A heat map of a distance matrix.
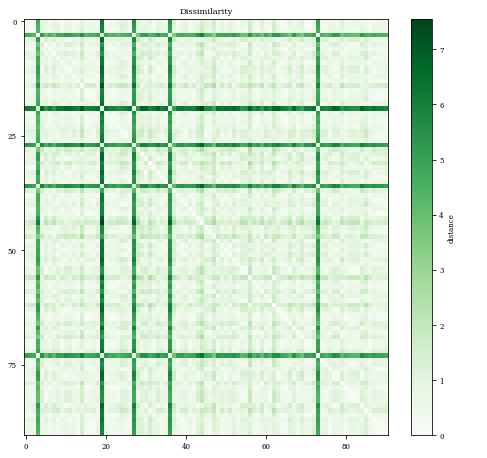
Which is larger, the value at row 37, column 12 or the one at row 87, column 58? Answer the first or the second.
the first
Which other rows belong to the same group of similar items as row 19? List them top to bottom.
3, 27, 36, 73
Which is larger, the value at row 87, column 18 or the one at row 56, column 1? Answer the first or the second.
the second
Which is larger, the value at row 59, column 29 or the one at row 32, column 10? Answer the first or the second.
the first
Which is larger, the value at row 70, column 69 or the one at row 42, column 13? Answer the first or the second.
the first
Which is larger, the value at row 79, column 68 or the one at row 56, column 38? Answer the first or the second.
the second
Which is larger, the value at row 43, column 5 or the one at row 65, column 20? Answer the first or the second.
the first
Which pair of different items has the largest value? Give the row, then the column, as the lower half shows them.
44, 19
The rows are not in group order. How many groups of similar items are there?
2
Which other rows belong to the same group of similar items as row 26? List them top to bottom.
0, 1, 2, 4, 5, 6, 7, 8, 9, 10, 11, 12, 13, 14, 15, 16, 17, 18, 20, 21, 22, 23, 24, 25, 28, 29, 30, 31, 32, 33, 34, 35, 37, 38, 39, 40, 41, 42, 43, 44, 45, 46, 47, 48, 49, 50, 51, 52, 53, 54, 55, 56, 57, 58, 59, 60, 61, 62, 63, 64, 65, 66, 67, 68, 69, 70, 71, 72, 74, 75, 76, 77, 78, 79, 80, 81, 82, 83, 84, 85, 86, 87, 88, 89, 90
